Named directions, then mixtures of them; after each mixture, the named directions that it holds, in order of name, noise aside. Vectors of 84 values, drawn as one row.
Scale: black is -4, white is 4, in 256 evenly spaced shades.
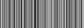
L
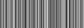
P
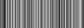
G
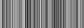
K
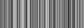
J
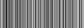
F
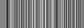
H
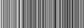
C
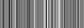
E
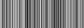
K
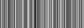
J, L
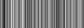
G, K, L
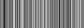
F, G, J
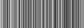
C, H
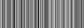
J, L, P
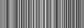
H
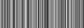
J, P
